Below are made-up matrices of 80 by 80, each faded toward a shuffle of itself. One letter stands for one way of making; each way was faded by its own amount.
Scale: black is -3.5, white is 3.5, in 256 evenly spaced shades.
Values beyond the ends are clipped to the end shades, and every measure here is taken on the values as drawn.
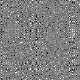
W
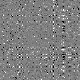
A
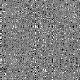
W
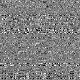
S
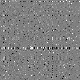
A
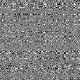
S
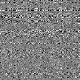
S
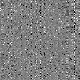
W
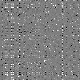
A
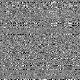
S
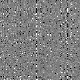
W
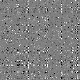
A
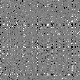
A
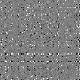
A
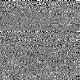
S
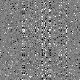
W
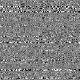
S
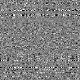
S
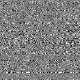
S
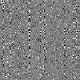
W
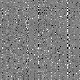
W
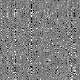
W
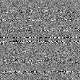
S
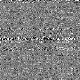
S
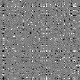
A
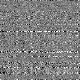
S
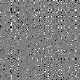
A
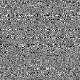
S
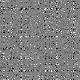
A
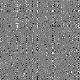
A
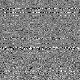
S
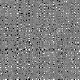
A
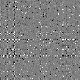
A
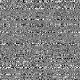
S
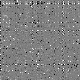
A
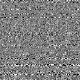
S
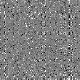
W
